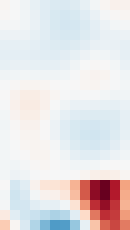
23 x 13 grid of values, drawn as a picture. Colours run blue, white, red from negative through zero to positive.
Ninth with the highest average: bottom right. Mirror symmetry: none. Histogram: skewed, a long tail of high values. Seam: horizontal, 80% of the way down, the top part calmer.
